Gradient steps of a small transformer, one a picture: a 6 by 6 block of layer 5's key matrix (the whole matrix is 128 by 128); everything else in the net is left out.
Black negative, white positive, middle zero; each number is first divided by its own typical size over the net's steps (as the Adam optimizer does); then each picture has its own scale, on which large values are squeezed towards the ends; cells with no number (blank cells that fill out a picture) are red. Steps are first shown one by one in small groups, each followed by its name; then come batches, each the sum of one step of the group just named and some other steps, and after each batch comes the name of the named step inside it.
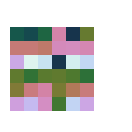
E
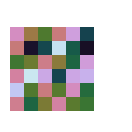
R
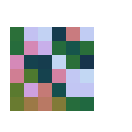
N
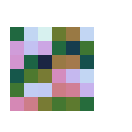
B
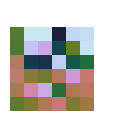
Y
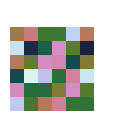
R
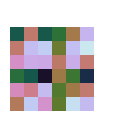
E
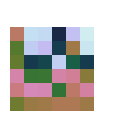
Y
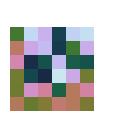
Y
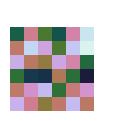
E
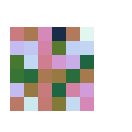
E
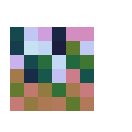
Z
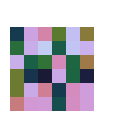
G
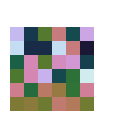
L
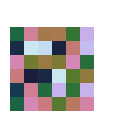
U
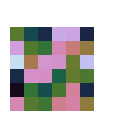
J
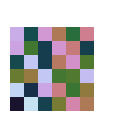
L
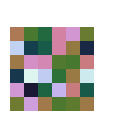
J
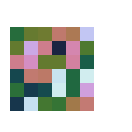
U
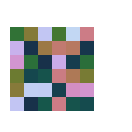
G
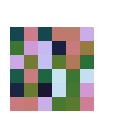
U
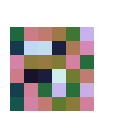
U
